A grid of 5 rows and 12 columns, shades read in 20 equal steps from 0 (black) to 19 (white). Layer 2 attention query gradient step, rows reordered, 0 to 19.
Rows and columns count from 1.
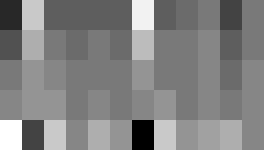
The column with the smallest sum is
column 11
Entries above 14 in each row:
2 0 0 0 3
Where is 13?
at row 2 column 2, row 5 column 5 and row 5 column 11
